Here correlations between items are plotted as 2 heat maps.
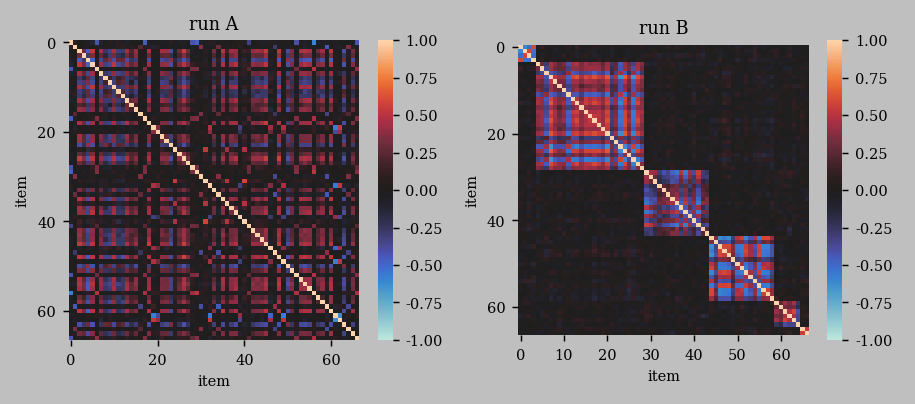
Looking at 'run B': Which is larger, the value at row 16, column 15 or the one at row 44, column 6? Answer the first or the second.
the first
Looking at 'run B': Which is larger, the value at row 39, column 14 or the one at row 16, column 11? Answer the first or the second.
the first
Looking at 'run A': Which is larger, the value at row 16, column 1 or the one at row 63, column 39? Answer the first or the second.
the first
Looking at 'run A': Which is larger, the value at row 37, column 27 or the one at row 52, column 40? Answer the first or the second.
the first
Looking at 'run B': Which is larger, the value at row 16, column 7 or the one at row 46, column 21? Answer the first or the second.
the first
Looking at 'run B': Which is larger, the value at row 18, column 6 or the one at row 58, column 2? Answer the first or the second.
the second
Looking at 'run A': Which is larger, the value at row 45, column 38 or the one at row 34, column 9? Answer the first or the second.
the first
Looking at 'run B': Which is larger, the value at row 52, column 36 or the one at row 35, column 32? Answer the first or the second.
the second
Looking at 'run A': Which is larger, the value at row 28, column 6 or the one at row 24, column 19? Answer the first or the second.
the first
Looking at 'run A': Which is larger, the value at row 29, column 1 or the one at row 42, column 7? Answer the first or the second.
the second
